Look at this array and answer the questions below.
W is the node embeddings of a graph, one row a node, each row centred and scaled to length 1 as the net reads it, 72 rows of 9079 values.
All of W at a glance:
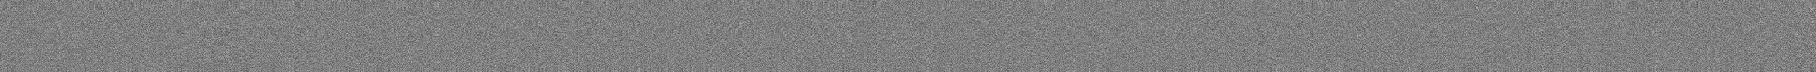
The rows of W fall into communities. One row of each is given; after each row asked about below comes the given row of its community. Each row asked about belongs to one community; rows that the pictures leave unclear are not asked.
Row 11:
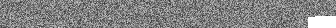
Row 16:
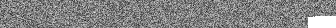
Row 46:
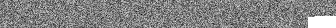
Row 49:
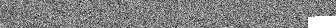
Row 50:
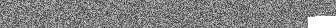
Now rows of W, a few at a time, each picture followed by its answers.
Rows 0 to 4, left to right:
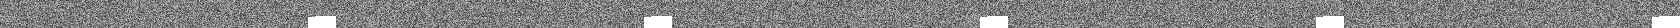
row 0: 16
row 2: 11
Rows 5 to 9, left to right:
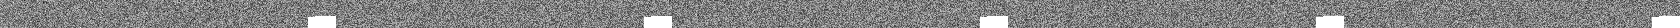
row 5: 50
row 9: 49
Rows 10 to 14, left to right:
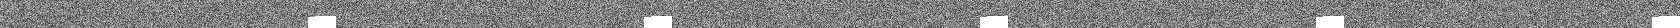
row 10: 16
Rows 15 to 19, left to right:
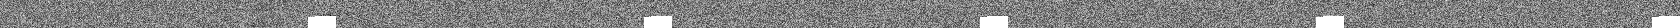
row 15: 49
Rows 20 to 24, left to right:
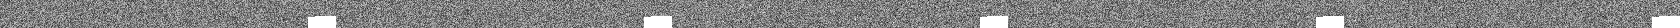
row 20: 46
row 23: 11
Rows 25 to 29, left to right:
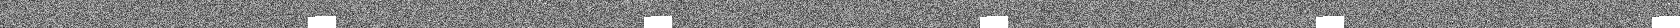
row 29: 11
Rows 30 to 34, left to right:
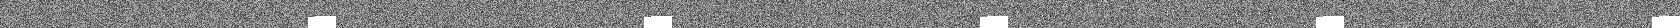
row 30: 16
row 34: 11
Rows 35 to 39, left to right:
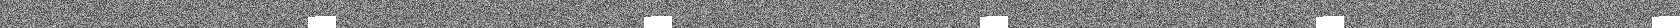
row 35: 11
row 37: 16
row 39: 50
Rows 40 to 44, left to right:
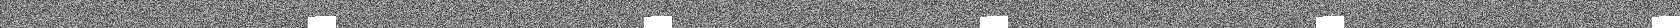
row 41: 49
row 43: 49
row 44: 11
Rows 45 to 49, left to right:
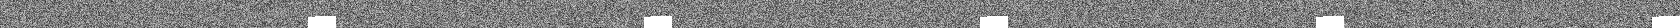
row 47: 11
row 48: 46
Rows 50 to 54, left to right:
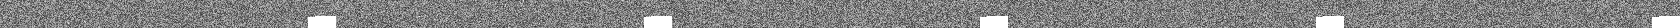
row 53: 16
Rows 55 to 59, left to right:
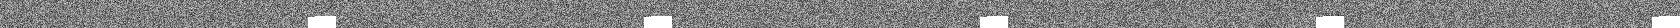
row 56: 16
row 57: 46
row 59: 50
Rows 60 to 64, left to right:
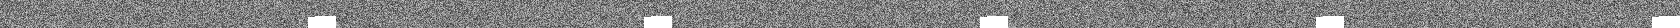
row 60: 11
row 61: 49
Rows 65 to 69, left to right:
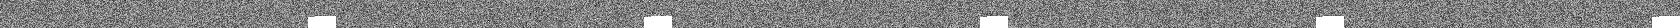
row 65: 16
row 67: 46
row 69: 11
